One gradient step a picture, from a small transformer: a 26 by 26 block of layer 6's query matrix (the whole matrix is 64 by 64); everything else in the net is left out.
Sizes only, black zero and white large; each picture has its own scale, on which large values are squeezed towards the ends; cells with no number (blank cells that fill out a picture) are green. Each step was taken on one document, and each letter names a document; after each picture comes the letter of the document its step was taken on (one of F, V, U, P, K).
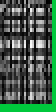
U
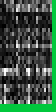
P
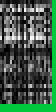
U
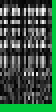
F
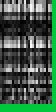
U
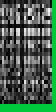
F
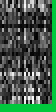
U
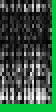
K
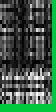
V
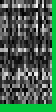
V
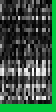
K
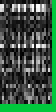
K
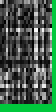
V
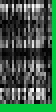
K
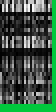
K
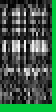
F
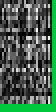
P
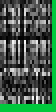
F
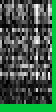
P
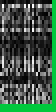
K
